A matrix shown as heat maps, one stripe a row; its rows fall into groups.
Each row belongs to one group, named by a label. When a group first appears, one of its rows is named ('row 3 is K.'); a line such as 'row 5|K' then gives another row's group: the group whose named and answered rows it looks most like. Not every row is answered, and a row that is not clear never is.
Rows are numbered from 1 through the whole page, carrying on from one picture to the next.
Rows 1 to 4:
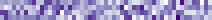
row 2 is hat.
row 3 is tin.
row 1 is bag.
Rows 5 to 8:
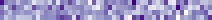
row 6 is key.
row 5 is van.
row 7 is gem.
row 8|hat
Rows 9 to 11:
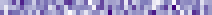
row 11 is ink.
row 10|hat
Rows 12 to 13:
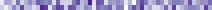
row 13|hat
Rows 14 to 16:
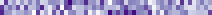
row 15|tin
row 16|van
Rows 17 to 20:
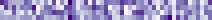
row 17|van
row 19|hat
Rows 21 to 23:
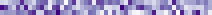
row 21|hat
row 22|tin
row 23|bag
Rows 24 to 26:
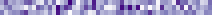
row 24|van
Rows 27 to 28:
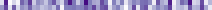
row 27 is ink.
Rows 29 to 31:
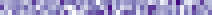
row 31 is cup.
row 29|key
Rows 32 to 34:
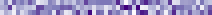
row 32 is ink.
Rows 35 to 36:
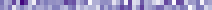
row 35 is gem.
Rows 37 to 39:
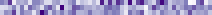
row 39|hat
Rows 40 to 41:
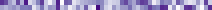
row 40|tin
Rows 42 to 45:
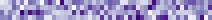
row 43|cup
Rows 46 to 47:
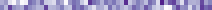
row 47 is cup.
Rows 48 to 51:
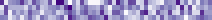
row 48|key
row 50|ink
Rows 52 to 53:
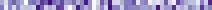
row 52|key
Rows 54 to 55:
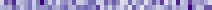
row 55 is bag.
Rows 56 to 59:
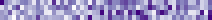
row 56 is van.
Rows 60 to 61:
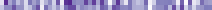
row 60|ink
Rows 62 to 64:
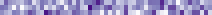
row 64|bag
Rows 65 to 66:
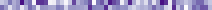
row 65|hat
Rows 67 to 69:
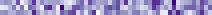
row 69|key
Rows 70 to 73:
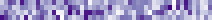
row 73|tin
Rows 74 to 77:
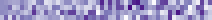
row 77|ink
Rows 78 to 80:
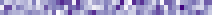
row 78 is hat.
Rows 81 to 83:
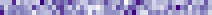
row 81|hat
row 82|key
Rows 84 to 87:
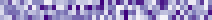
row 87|bag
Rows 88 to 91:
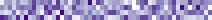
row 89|bag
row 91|tin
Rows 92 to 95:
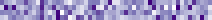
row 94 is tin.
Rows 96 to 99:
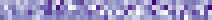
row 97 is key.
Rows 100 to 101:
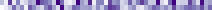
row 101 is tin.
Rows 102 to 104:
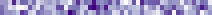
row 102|ink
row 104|gem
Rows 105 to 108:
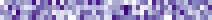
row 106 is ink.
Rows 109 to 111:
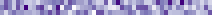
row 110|tin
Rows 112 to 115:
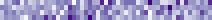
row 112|cup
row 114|ink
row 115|key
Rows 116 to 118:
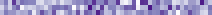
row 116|ink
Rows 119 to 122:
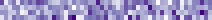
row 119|cup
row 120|cup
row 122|hat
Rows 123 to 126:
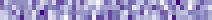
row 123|key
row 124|bag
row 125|hat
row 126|hat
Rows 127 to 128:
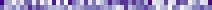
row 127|van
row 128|cup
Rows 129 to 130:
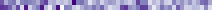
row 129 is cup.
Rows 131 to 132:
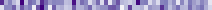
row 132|hat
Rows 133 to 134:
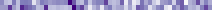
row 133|gem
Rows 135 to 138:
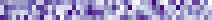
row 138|tin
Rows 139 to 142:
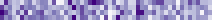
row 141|tin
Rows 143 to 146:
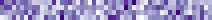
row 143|van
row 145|key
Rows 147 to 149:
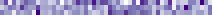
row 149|van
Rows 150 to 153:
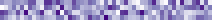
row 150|bag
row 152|tin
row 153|gem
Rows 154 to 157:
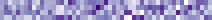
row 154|gem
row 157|hat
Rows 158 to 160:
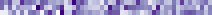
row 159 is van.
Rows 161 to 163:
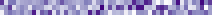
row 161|cup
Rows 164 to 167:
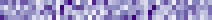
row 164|van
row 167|van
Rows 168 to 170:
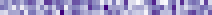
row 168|bag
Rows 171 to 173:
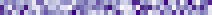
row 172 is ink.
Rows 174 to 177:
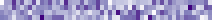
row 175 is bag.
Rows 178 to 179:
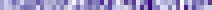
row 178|cup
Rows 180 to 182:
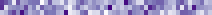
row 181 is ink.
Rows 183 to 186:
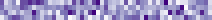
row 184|gem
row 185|key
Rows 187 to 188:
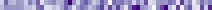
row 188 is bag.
